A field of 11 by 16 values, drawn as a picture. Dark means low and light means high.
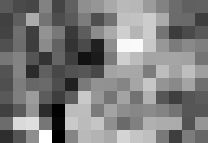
Roughest part: bottom left. Odd patch: rougher, in the bottom left. Average level on the scale: 50%.
